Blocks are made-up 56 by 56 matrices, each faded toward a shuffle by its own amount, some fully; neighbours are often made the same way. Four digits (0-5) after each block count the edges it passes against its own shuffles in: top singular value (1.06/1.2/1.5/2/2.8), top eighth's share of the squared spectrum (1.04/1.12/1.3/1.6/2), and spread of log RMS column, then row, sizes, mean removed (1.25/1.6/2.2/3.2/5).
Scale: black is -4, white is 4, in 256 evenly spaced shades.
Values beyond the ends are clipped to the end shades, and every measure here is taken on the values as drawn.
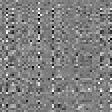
4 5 3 3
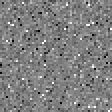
1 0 0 0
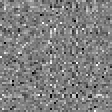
4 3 2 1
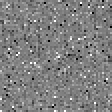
1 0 0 0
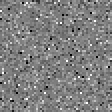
0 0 0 0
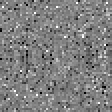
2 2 0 0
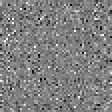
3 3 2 1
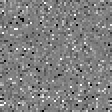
2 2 0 0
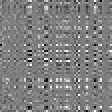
5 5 4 3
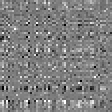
5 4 3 3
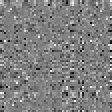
4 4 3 2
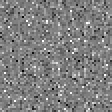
2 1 0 0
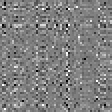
4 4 3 2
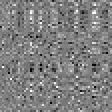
4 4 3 2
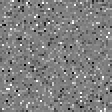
0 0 0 0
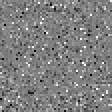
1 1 0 0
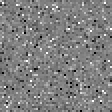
1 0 0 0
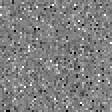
1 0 0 0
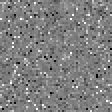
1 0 0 0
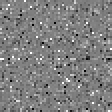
3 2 0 0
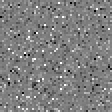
0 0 0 0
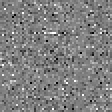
3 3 1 1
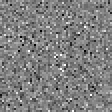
1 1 0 0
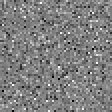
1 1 0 0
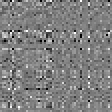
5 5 3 3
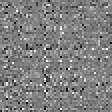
4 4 2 2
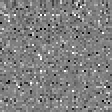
3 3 1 1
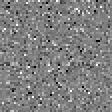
2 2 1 1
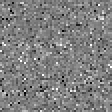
2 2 0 1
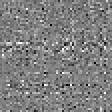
3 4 2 3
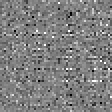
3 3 2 2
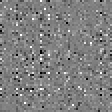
3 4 2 2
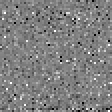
2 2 0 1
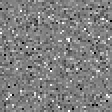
1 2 0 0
